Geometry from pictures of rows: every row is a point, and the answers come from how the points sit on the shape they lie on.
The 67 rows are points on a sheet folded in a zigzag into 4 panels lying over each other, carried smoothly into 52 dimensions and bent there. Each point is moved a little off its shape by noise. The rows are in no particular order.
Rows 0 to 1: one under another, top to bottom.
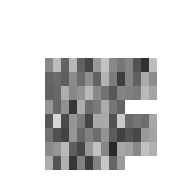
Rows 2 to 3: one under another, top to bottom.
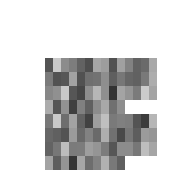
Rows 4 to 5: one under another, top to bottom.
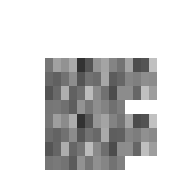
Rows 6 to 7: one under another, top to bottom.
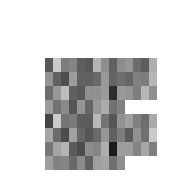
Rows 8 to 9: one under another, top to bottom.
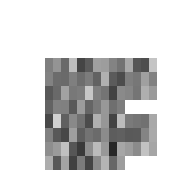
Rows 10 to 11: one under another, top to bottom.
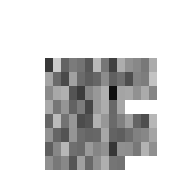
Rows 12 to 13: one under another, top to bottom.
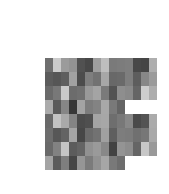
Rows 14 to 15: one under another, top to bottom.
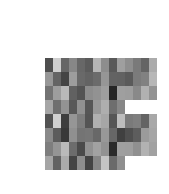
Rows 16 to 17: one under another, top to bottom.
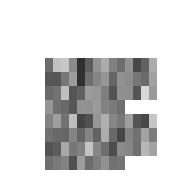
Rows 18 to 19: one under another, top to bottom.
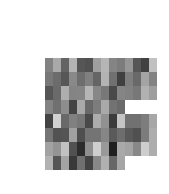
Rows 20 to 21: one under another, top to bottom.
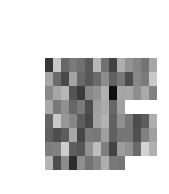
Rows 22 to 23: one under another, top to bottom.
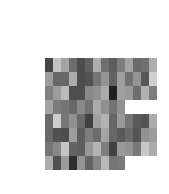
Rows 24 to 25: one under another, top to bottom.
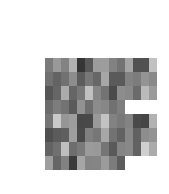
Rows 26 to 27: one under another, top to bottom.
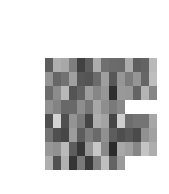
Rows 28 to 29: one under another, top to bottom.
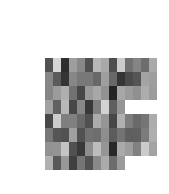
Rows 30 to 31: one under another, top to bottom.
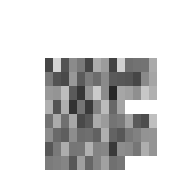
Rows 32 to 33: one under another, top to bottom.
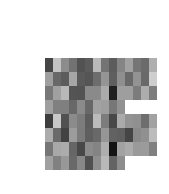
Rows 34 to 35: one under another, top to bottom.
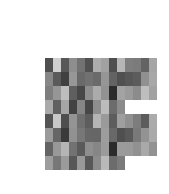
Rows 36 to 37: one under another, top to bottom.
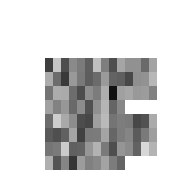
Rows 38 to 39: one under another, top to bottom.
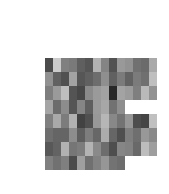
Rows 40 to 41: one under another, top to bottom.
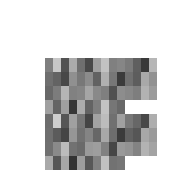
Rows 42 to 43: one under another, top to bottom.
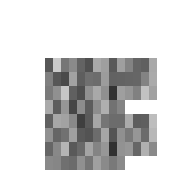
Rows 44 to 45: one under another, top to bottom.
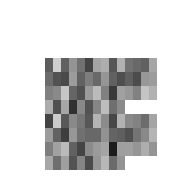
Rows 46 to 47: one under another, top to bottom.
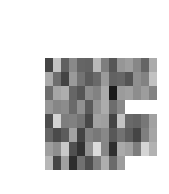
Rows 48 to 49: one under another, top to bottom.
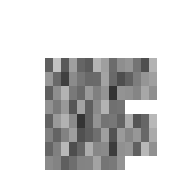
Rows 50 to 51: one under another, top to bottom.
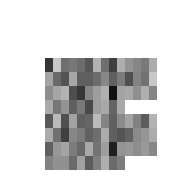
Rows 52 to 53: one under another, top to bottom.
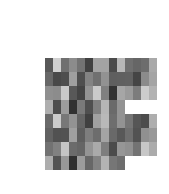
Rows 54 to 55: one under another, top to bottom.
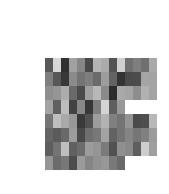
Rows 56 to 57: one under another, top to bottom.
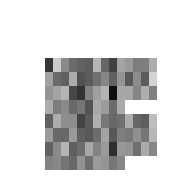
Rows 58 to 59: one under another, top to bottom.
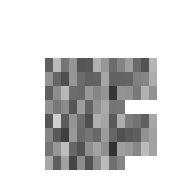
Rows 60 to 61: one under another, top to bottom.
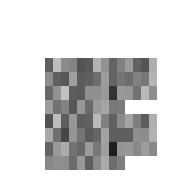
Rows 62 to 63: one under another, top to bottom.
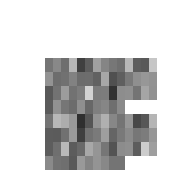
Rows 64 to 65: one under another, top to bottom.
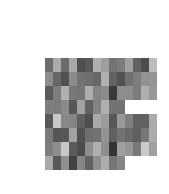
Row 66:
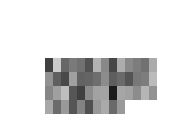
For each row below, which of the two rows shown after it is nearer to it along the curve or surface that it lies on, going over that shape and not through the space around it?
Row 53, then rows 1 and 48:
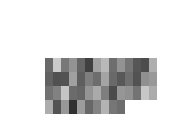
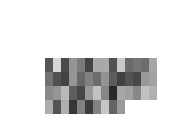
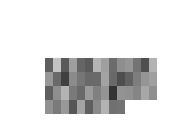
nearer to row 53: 1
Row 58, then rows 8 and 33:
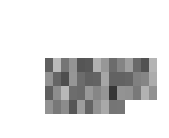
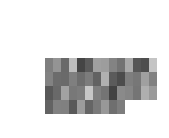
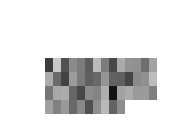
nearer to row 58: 8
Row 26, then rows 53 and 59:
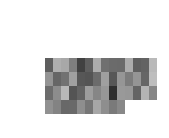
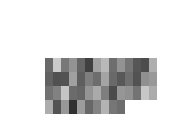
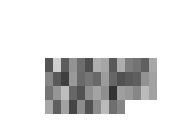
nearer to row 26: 59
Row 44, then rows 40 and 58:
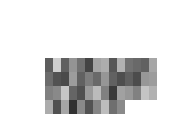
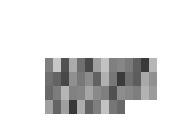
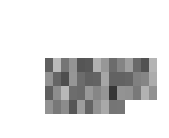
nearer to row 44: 40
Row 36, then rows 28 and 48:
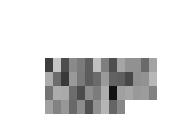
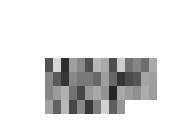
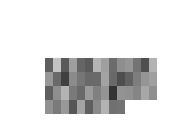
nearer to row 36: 48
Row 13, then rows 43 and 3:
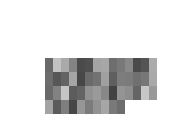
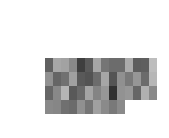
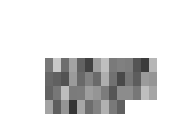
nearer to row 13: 3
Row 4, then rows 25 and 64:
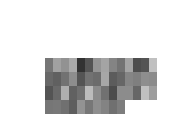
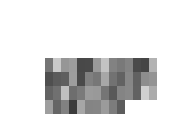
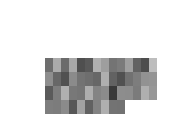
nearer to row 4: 64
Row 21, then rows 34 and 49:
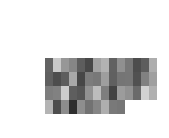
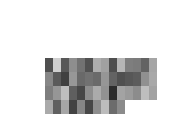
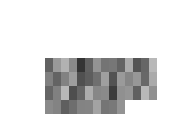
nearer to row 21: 34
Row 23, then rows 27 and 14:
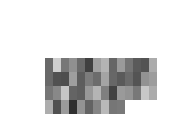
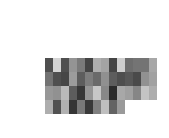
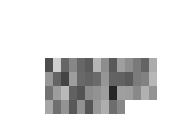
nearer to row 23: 27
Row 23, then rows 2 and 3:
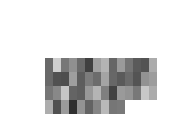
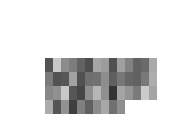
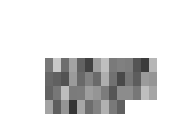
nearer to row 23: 3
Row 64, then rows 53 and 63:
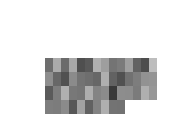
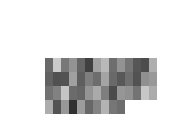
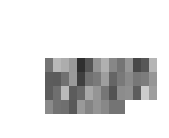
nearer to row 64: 63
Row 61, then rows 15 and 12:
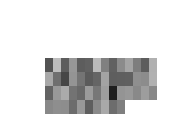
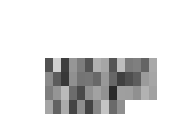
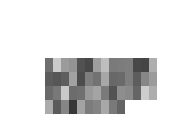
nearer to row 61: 15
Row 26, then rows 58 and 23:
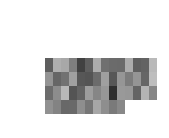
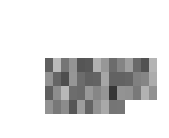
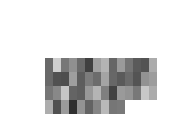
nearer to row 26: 58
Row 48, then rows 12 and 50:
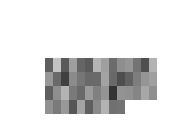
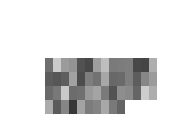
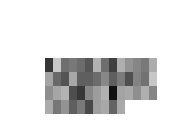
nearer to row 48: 50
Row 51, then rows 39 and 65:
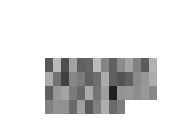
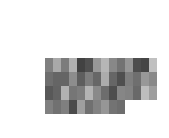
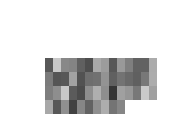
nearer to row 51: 39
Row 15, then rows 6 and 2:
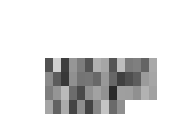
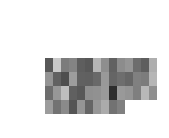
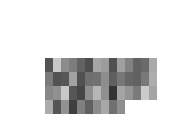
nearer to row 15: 2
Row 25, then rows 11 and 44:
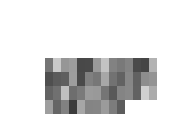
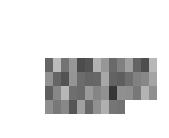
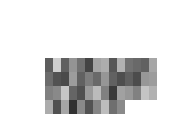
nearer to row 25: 44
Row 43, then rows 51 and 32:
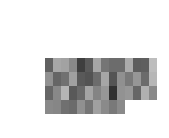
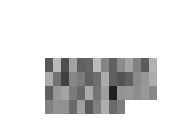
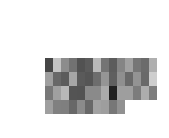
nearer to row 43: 32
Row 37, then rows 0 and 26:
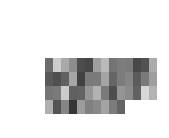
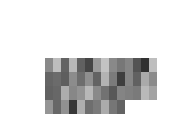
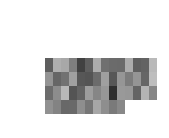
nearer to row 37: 0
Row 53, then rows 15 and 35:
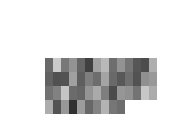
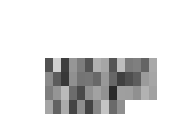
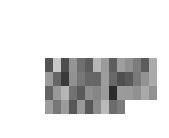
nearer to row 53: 15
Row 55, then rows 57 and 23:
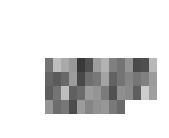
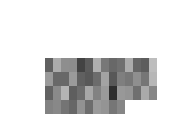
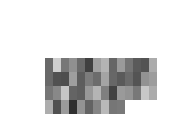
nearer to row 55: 23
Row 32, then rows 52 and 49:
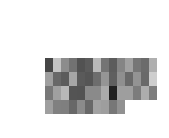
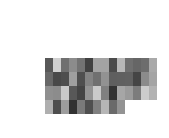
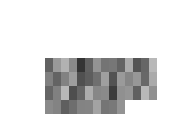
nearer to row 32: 49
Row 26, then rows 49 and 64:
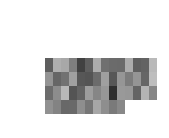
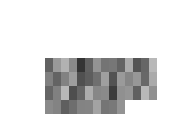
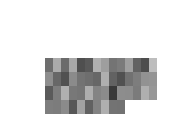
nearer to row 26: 49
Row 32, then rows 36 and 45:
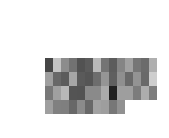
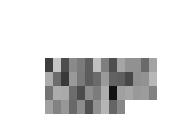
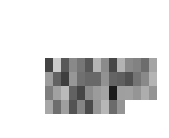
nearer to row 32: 36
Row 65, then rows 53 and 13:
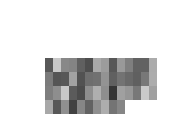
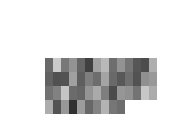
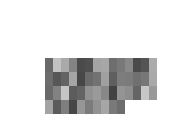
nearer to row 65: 13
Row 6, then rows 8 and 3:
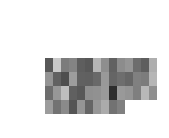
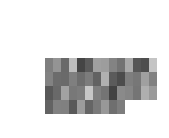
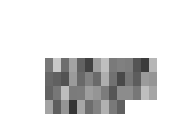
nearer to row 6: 8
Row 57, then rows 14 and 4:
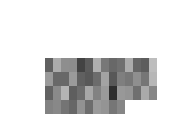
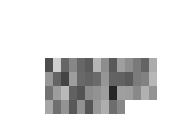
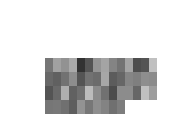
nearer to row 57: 14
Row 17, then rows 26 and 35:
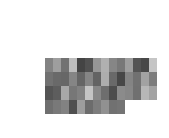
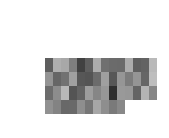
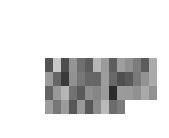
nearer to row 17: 35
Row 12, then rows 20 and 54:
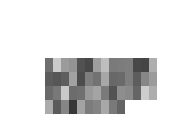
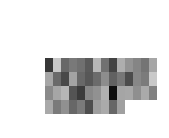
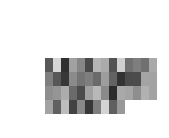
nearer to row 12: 54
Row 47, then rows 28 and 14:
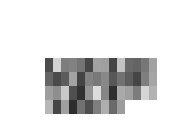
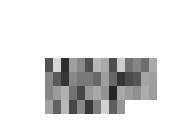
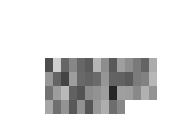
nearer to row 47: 28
